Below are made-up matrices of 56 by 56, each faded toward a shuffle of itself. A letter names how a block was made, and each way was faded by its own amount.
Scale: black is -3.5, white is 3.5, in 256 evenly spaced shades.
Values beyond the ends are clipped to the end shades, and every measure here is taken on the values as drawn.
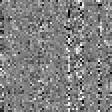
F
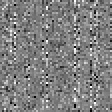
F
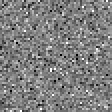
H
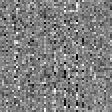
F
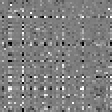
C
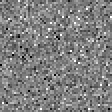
H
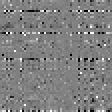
C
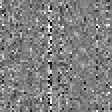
F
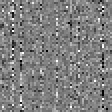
F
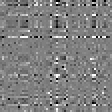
C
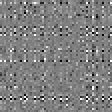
C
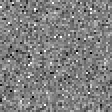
H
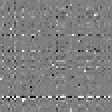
C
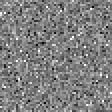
H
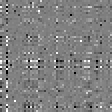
C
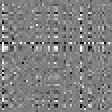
C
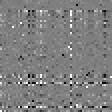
C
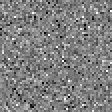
H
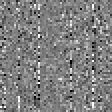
F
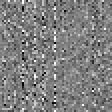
F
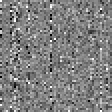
F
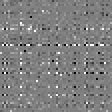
C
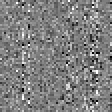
F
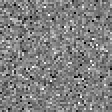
H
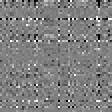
C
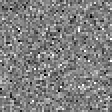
H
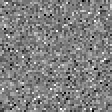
H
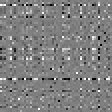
C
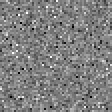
H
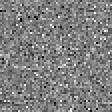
H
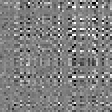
C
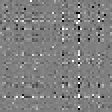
C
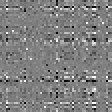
C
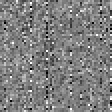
F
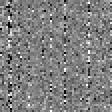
F
